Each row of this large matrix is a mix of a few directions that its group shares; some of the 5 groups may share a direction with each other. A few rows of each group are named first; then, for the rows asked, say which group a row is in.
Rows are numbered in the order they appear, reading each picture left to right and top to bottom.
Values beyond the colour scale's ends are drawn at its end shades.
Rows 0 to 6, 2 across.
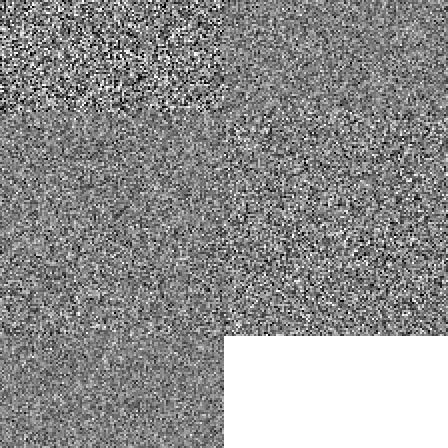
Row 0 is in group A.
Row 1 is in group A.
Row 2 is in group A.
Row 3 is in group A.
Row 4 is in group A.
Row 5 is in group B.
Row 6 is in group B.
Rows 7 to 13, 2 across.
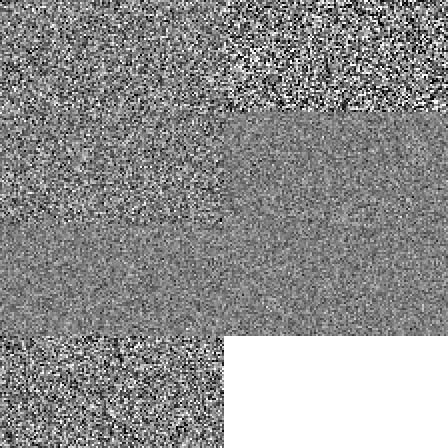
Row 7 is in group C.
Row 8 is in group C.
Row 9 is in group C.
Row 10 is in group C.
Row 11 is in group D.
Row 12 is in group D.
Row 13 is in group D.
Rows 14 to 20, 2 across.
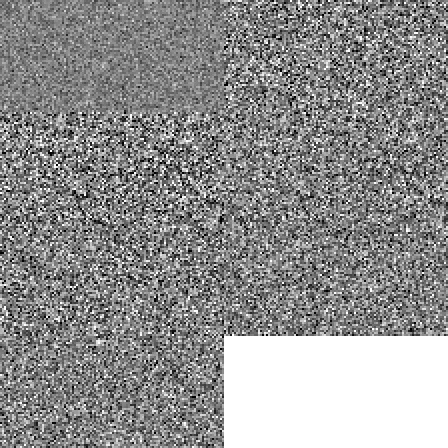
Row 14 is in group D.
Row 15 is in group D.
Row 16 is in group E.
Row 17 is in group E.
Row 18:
A
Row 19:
D
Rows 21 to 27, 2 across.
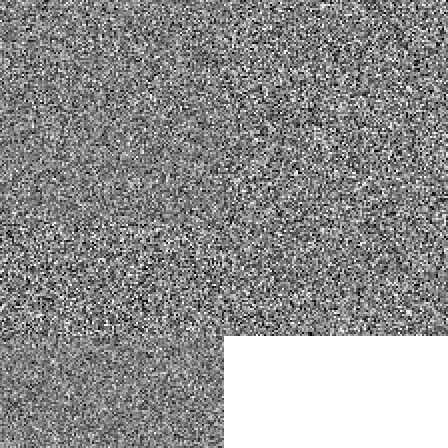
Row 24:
C
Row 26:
C
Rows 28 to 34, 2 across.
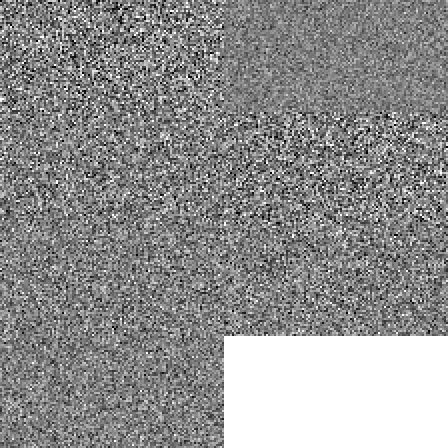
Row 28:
B
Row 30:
D
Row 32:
D
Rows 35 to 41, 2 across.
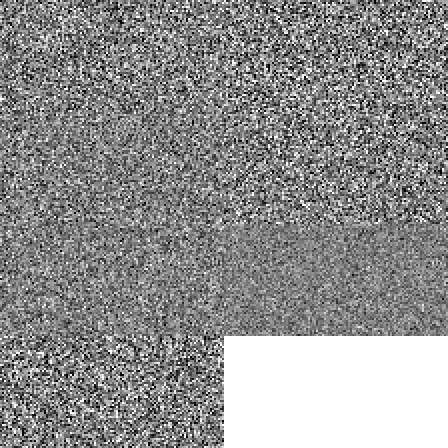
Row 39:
D
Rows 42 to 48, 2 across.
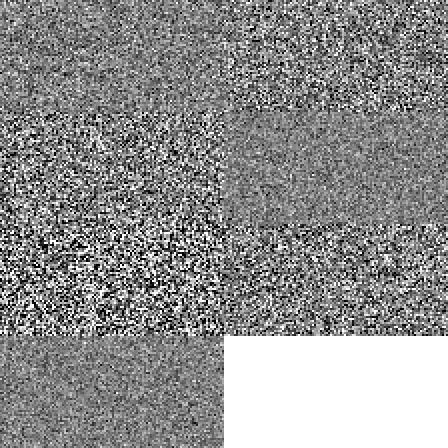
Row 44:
C
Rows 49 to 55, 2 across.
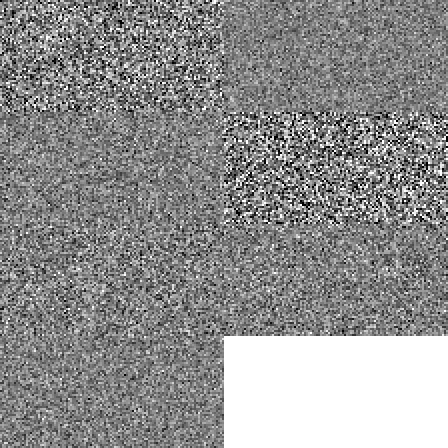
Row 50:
D
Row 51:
A
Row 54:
C
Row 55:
D
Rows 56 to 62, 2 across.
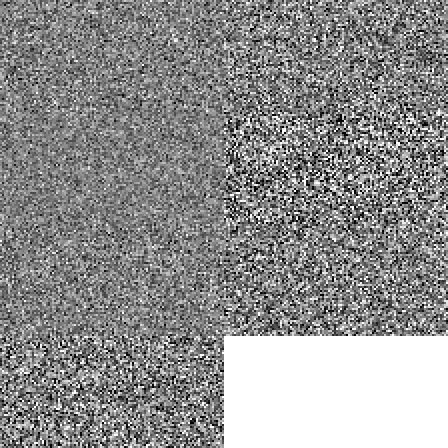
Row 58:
E
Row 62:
A
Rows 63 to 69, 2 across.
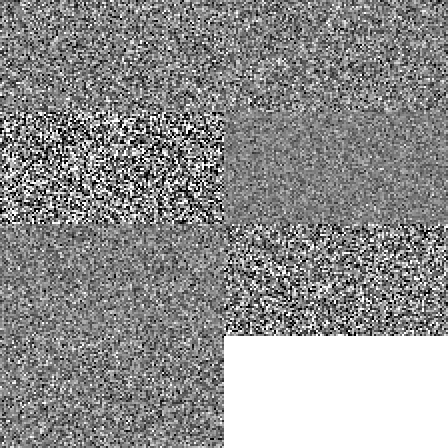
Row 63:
D
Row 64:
B
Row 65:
B
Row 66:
E
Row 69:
C
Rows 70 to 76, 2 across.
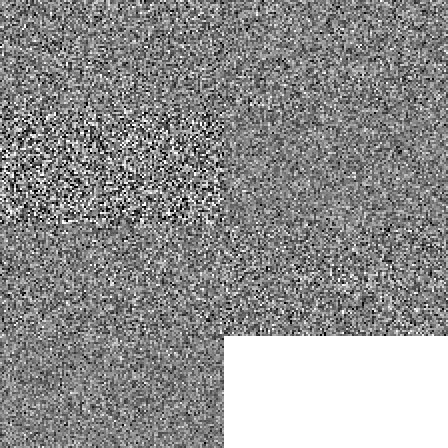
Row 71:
B
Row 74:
C
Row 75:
A
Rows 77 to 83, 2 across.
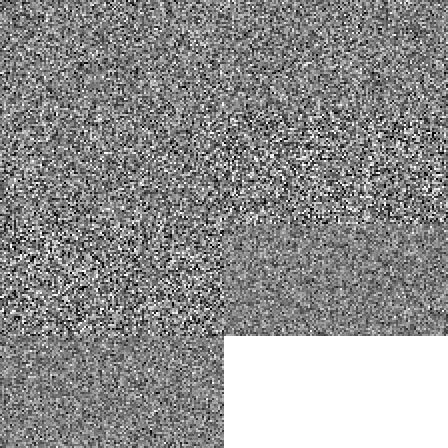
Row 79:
C
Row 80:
D
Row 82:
E
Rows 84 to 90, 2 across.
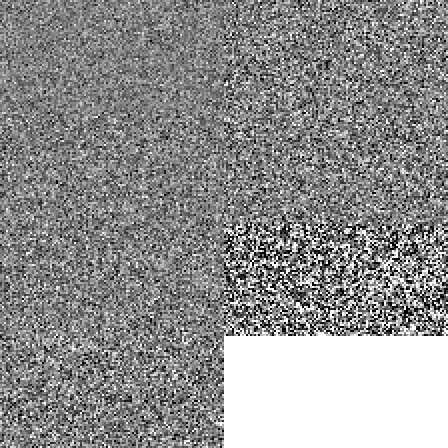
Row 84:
D
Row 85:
D
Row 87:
E
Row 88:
E
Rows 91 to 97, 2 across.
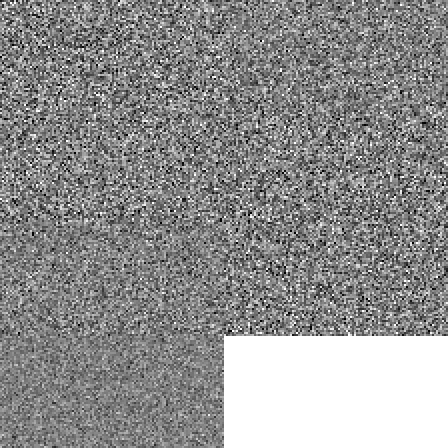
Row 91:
A
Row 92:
D
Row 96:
D
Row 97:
B
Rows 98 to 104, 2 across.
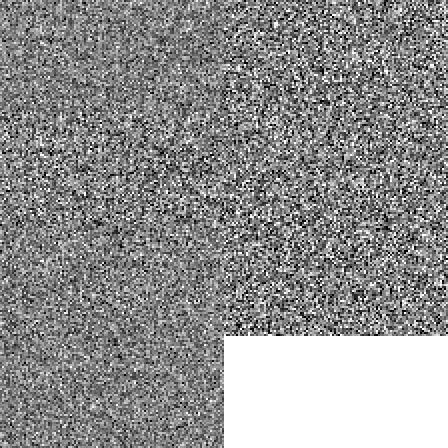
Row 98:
E
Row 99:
A
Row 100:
E
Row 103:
B
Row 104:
D
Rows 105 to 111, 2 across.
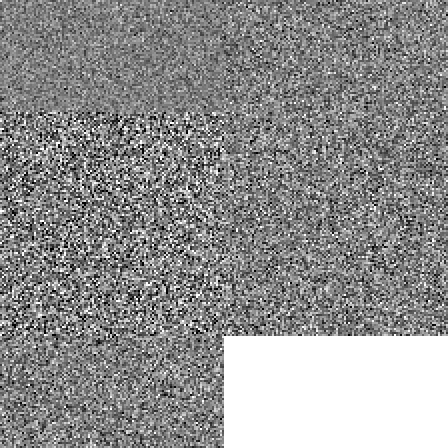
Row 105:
B
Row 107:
B
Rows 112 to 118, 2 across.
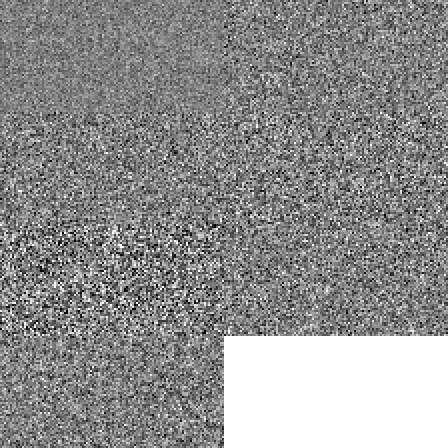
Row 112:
E
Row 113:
D
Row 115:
B
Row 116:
B
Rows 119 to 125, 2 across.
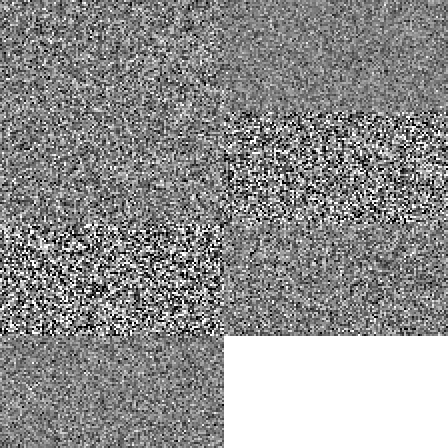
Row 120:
A
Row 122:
E
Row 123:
D
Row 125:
C
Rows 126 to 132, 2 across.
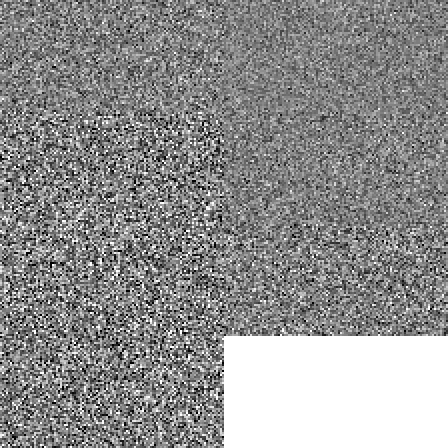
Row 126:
B
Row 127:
B
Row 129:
C
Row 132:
B
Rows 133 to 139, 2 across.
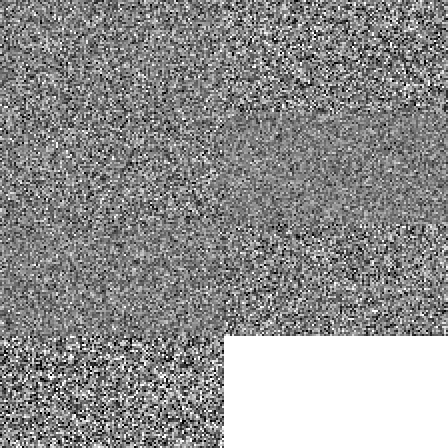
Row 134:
E
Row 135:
D
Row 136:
C
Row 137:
D
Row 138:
C
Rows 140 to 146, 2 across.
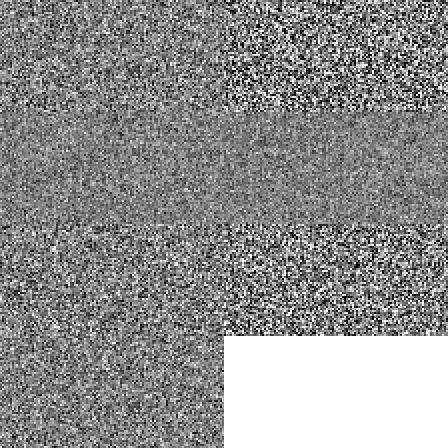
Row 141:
C
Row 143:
E
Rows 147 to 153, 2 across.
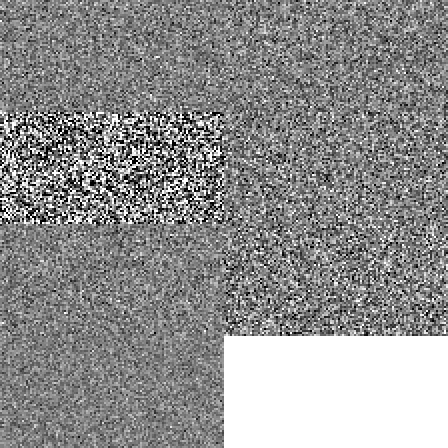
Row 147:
E
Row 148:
E
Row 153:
A
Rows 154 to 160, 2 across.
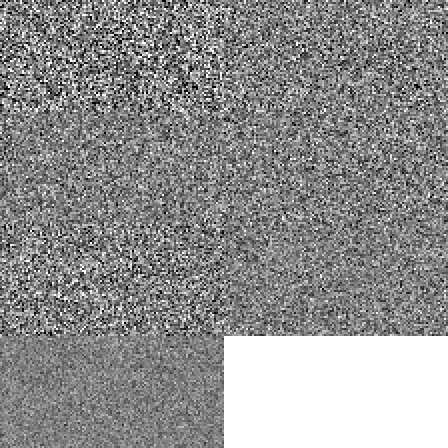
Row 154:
A
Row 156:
D
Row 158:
A
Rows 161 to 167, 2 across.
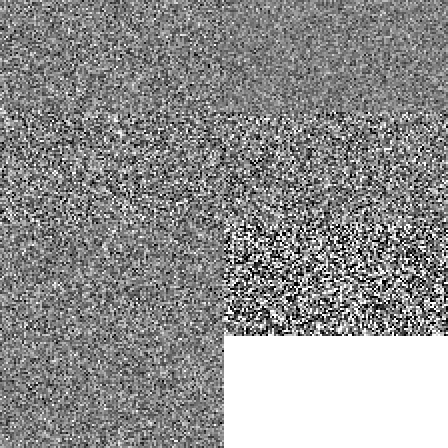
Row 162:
C
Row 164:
C
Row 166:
A
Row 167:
C
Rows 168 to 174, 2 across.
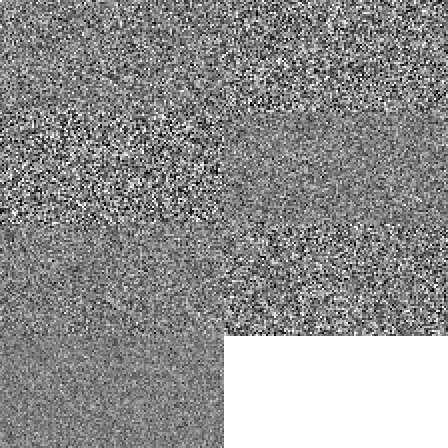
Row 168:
D
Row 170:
B
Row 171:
A
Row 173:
A
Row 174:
D
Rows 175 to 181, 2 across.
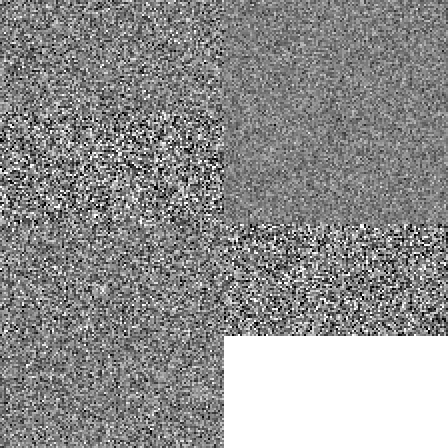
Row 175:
C
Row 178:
B
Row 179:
D
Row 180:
D
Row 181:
E
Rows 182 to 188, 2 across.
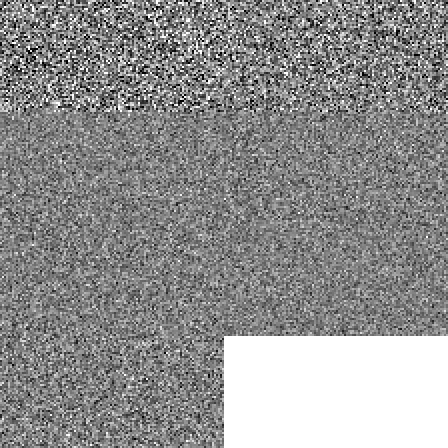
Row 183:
D
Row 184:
D
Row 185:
C
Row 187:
C
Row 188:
D
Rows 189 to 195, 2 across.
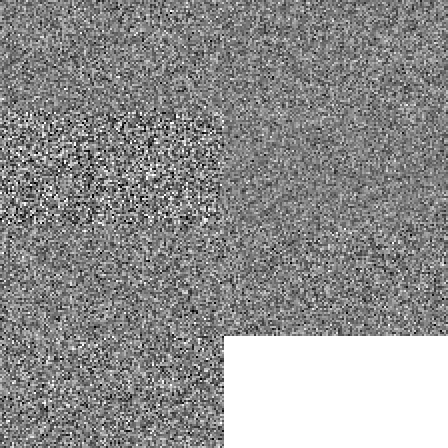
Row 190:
E
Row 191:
D
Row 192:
C
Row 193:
A
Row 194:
D
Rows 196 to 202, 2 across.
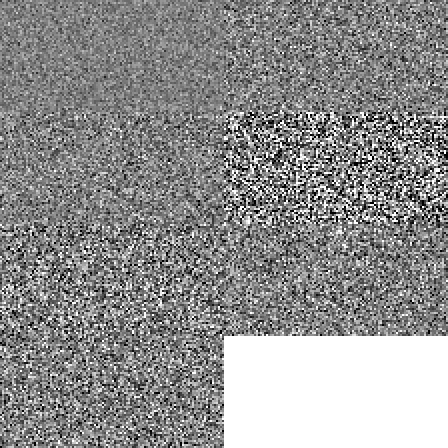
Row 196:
C
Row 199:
D
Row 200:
C
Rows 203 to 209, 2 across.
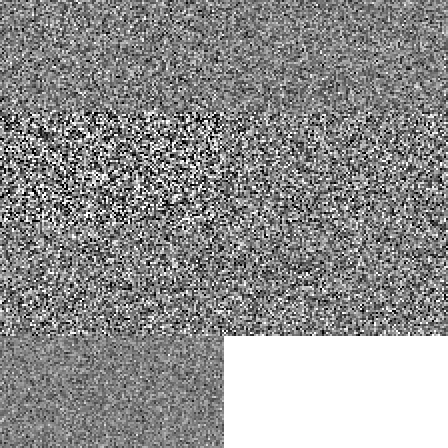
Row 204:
A
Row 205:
D
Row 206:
C
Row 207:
C
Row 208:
A
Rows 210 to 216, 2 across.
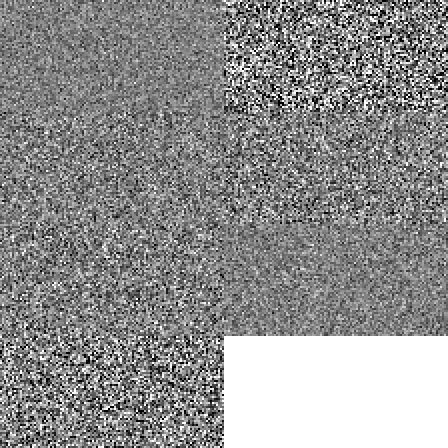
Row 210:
A
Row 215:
D
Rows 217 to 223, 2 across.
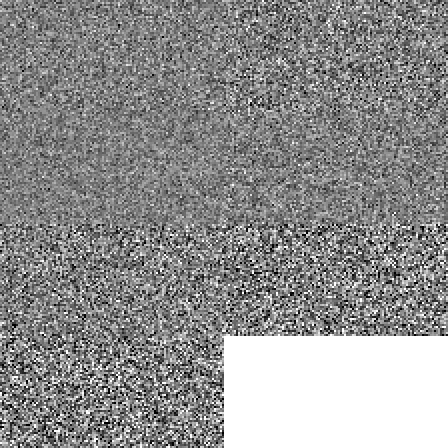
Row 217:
C
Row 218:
B
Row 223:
A
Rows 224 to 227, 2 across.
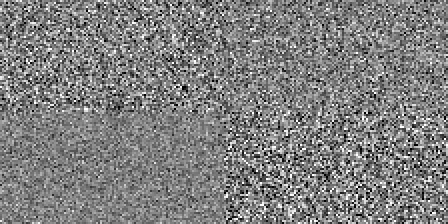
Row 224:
C
